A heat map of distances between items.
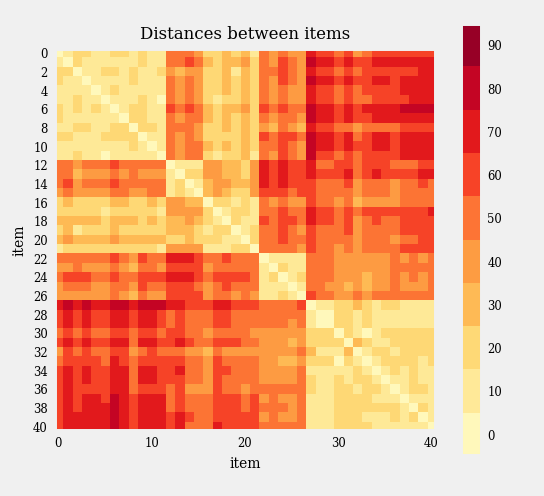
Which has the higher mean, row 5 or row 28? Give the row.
28
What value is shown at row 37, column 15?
50
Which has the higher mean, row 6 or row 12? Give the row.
12
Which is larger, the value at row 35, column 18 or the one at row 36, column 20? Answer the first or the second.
the first
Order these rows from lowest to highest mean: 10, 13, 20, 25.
20, 10, 25, 13
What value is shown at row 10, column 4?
10
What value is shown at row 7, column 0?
20
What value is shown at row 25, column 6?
50
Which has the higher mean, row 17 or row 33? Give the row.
33
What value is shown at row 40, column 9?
70
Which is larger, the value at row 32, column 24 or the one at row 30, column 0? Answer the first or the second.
the second
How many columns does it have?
41
